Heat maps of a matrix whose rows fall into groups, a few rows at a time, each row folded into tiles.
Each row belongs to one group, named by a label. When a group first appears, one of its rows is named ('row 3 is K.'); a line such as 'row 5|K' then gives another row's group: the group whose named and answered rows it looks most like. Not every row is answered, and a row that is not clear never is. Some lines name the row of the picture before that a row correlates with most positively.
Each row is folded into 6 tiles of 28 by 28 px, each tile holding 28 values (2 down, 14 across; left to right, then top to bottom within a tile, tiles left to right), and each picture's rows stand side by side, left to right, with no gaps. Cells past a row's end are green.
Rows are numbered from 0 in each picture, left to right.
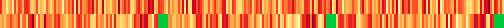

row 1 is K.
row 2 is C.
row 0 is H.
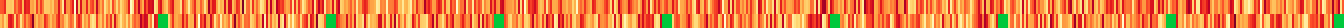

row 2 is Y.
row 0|H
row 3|K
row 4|C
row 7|K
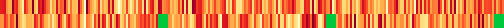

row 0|C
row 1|K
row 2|Y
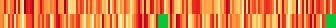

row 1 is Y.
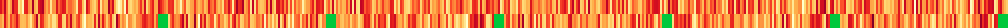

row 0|C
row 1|C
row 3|Y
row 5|H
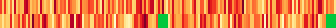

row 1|C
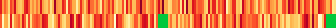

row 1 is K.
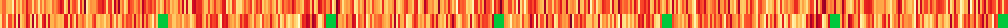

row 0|Y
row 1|K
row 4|K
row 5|Y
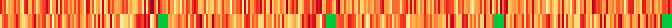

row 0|C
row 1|H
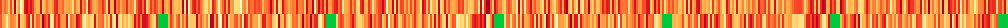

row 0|K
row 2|C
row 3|Y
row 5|C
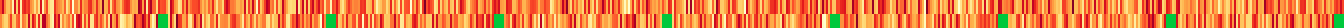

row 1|Y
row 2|H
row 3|Y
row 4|Y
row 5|C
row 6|H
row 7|H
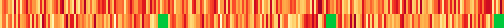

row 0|Y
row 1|C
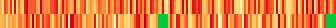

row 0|K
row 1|Y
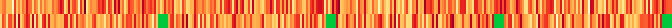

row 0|Y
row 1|Y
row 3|C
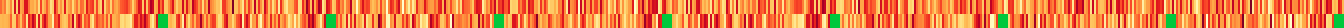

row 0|H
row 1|H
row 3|H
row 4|H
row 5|K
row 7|K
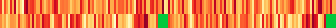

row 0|K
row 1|K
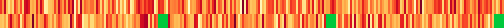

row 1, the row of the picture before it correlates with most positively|1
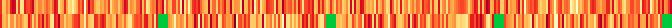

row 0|K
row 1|K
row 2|H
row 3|Y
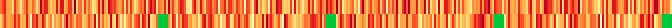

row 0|C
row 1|C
